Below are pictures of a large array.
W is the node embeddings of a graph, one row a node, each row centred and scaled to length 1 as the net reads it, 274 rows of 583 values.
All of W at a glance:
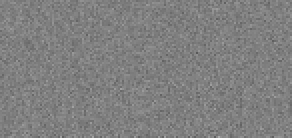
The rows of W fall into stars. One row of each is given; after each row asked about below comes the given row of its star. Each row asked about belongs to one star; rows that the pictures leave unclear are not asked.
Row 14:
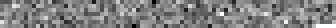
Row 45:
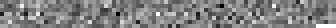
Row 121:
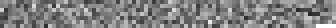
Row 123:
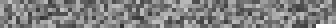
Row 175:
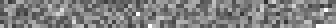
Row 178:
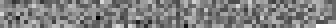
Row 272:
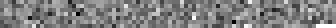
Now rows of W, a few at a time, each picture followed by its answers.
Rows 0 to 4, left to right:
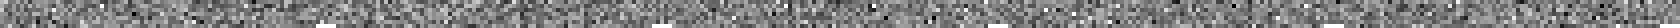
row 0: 123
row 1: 14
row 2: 121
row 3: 272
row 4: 45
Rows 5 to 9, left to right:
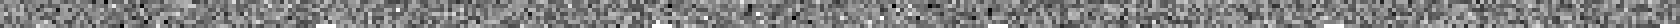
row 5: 123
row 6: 123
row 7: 45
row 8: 121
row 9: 123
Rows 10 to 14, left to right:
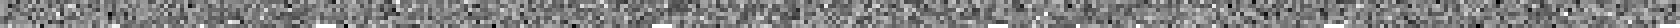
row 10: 178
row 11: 123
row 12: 45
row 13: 45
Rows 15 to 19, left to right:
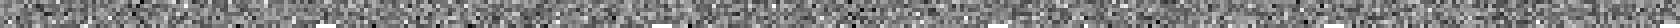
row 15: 123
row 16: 14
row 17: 123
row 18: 121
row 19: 121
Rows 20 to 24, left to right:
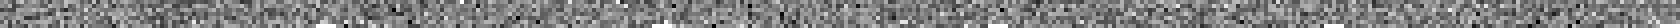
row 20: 272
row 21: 123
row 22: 178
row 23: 175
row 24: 175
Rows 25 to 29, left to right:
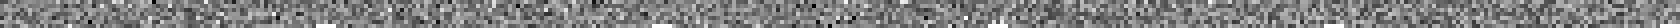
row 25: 14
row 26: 175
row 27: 123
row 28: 121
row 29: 175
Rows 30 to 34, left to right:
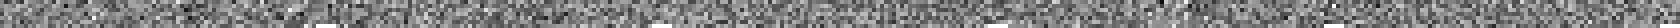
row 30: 14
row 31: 272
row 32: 178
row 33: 14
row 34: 175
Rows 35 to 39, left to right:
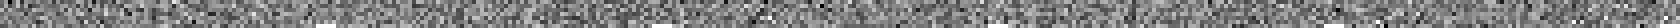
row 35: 175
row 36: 178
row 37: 175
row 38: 178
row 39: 178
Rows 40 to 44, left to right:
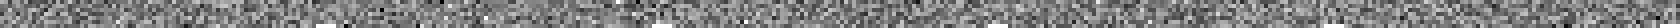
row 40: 175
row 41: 123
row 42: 272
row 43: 14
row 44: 175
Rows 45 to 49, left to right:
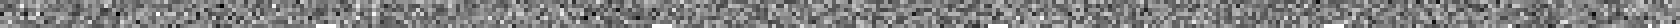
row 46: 45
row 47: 123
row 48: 178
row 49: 14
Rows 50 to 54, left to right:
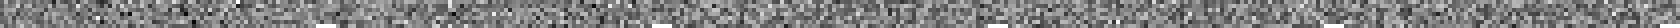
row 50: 175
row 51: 45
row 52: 272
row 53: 14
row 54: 14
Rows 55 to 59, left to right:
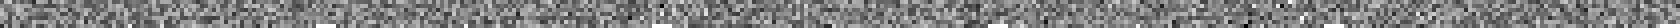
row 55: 123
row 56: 178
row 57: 123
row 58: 123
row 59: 272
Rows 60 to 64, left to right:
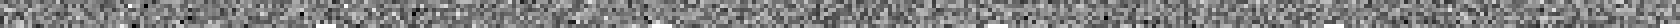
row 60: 14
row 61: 272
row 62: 272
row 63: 178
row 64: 175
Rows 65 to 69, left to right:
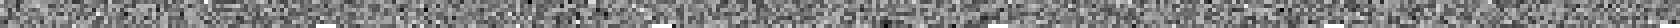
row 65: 178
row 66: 272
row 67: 123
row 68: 178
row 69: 45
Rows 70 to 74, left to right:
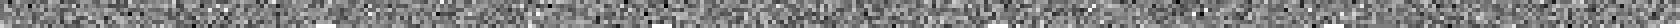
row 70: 175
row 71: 121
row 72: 272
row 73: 272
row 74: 175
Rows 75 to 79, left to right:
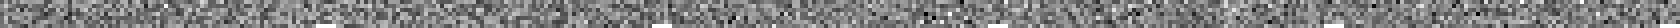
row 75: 272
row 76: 123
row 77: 121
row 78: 175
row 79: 175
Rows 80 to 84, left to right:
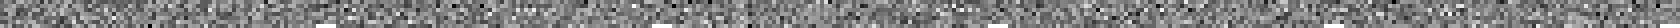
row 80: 175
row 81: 272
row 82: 178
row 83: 175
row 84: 121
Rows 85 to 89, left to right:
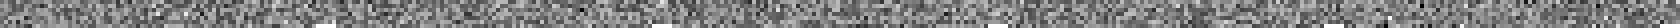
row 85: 272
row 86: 123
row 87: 175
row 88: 14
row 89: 178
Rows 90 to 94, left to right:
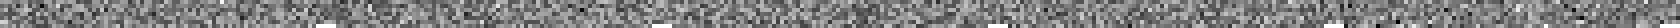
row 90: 121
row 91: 121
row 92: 14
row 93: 123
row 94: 178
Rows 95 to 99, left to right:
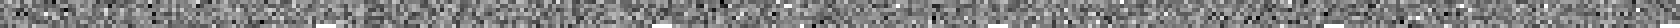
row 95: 175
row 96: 123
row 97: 121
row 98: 45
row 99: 121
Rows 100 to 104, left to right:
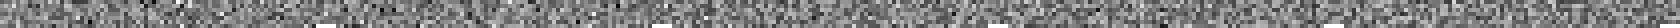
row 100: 14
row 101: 123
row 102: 14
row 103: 272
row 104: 123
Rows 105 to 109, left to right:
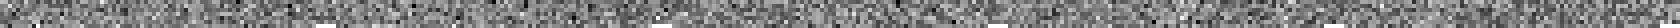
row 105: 178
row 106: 178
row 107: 45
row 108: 123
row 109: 272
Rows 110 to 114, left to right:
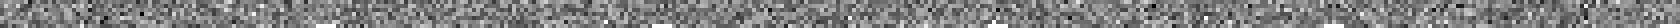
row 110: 175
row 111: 121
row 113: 14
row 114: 272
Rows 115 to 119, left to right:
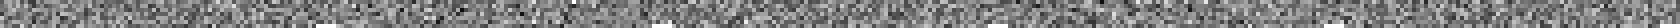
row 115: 175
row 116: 175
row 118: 175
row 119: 272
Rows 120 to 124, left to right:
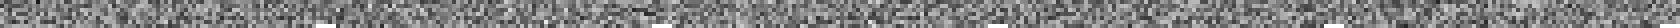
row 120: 178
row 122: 178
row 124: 123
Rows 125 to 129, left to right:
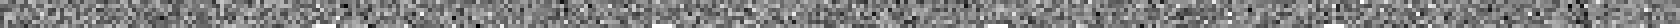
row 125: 272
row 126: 178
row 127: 272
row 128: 14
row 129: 272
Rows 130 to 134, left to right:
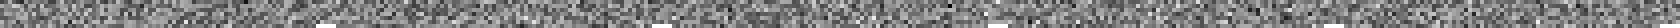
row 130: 123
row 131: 45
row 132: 175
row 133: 14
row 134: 121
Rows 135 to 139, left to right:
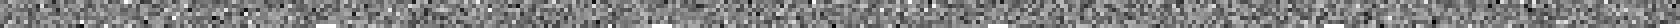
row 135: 123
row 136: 175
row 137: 175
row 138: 45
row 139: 14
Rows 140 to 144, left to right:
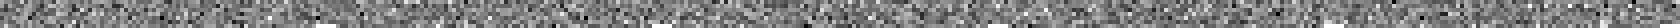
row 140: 272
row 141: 45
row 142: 14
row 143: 272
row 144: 121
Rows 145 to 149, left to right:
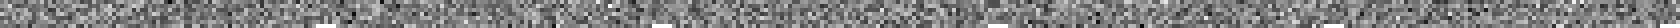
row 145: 272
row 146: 45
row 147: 175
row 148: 14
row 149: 175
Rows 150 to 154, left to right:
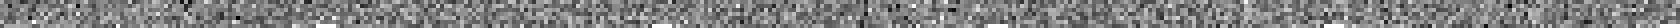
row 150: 178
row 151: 121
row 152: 272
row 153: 175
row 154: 178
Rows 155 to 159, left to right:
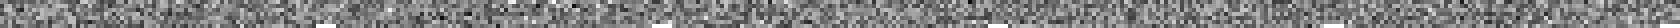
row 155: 175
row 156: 175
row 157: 45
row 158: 178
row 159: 272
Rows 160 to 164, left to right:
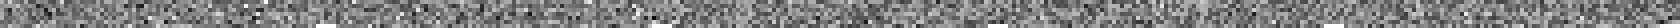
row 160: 123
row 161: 272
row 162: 14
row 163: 178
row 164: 121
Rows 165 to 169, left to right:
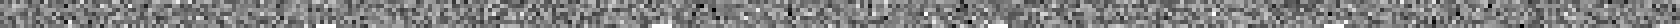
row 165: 14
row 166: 272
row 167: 121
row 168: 121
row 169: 14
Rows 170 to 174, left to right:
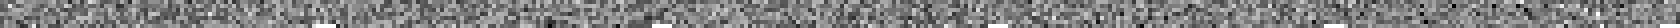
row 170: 272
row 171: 123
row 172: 178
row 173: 14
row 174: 175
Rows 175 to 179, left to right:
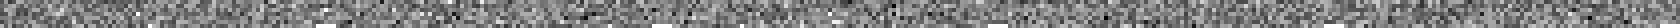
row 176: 45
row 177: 45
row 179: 45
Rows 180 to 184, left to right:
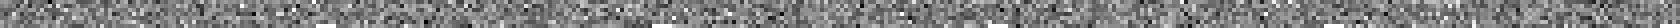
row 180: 121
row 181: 14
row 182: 178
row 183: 123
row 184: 45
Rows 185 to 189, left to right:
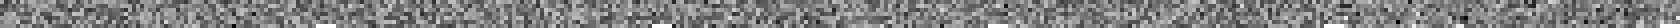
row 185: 45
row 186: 14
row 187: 123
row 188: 123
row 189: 178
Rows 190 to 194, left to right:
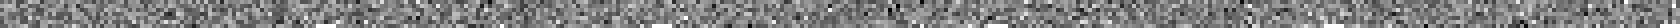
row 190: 14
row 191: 14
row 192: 272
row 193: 272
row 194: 123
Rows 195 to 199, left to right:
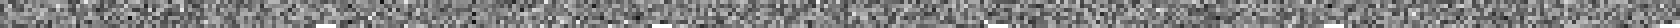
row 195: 272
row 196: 45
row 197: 45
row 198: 14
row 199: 121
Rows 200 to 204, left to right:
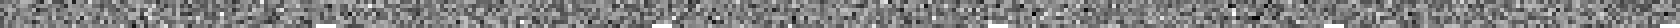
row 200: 14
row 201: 123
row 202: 178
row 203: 45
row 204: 123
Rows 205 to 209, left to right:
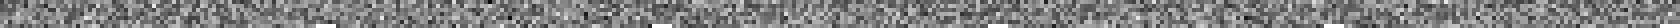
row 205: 272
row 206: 14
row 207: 45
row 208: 45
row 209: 45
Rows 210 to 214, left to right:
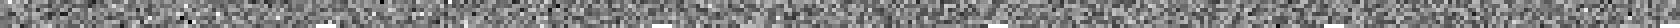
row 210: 123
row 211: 45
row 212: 45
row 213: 175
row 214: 175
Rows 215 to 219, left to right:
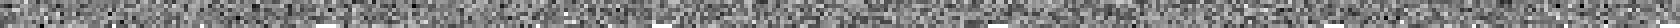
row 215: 178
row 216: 178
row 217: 123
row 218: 45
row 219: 121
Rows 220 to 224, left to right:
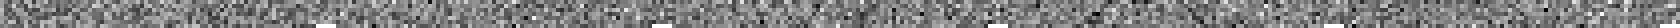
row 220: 123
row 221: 14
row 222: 14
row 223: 175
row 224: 123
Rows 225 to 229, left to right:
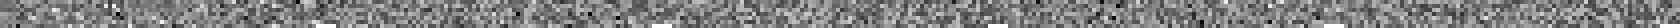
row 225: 45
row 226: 178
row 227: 14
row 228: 175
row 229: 45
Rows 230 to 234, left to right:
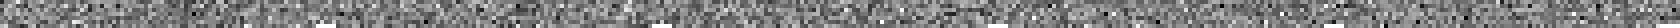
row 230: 272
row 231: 14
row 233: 121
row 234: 178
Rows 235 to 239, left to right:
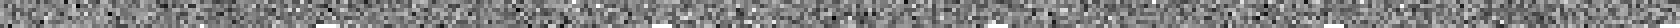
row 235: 178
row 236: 175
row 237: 272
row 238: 45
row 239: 272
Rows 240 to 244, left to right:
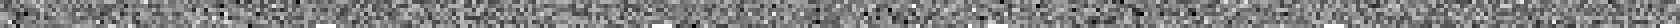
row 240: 45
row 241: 121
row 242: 272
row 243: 175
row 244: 175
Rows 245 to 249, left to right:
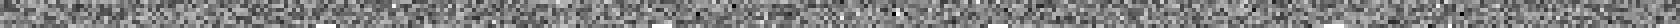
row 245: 45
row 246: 121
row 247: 45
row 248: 175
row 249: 45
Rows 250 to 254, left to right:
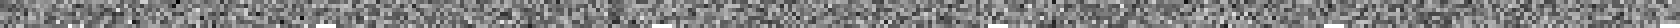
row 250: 45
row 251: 14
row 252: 175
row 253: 45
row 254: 175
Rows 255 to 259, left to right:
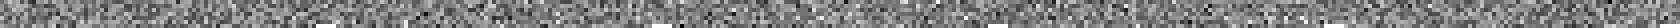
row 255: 123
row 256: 14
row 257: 123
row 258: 121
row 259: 14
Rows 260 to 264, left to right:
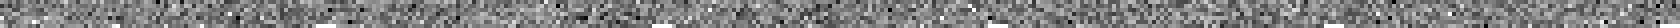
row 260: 178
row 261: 45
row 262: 272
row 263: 45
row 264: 121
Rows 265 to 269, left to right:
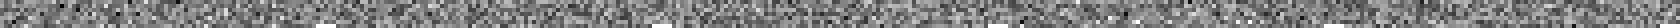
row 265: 45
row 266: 121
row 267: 175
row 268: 45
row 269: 45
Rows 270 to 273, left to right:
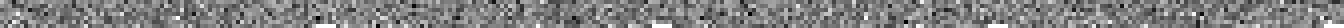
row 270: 272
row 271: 178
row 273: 272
